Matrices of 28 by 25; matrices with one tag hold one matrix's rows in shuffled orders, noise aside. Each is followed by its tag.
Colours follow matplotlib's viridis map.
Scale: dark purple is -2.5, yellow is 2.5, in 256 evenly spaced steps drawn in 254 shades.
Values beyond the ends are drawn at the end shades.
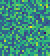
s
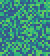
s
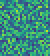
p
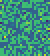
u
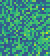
s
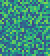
s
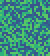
u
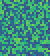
p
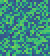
p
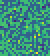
u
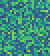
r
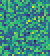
p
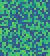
u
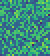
s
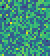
s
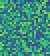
u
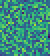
p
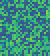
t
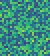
r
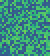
s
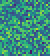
u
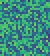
u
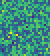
r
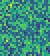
u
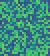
p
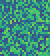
s
